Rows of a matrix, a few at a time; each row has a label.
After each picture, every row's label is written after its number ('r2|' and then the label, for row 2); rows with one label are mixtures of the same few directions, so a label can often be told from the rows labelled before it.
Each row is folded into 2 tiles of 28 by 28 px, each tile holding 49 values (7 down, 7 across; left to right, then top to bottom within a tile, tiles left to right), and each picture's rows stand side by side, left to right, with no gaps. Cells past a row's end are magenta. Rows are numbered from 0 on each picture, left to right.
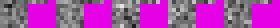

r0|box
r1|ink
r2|box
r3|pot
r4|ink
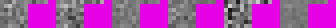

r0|box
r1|box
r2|box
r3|pot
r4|ink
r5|box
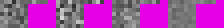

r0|box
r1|ink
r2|box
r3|ink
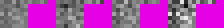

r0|box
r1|box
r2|box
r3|box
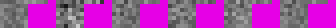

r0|ink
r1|box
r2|box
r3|pot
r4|box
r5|box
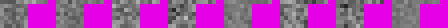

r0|ink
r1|box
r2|pot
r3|pot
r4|ink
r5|ink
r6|box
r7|box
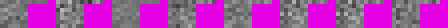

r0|pot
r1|ink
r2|pot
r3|box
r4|pot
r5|box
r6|box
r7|ink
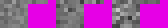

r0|box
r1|pot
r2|pot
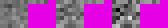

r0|box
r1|pot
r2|pot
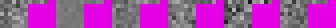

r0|box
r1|pot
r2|ink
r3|ink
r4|pot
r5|box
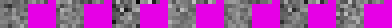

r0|box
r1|ink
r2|pot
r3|pot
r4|ink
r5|pot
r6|box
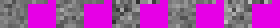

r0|box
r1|pot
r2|pot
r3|box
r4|pot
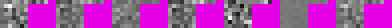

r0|box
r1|ink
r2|pot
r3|ink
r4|ink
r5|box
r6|box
